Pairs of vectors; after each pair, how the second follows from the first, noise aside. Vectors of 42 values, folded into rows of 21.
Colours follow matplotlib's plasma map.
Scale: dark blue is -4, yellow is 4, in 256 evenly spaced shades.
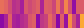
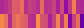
negated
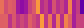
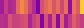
negated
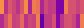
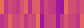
shrunk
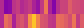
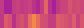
shrunk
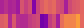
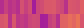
shrunk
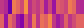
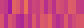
shrunk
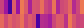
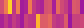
negated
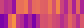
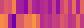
negated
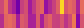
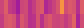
shrunk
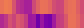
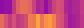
negated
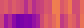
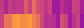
negated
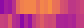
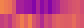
negated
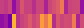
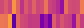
negated
